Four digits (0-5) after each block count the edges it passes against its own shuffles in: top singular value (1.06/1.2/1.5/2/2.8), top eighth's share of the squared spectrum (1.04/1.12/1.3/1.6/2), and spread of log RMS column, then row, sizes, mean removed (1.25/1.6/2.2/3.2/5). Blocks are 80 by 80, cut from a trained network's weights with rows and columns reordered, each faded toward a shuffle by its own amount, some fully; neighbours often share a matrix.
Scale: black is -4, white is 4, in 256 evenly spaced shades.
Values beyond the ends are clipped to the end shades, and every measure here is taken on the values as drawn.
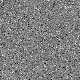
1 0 0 0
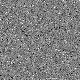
0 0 0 0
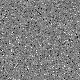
0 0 0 0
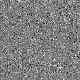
2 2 0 2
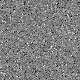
0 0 0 0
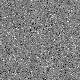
0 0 0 0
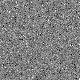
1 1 0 0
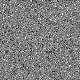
2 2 1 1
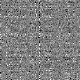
3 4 3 1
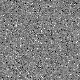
1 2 1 0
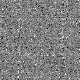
2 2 1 0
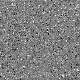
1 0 1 0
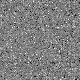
1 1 0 0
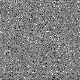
1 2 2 0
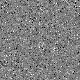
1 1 0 0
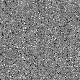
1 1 0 0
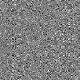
4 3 2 2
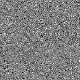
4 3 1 2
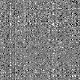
3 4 2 3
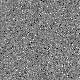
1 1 0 0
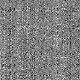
3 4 2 3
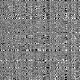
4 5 3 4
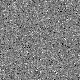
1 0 0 0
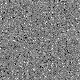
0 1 0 0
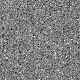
0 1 0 0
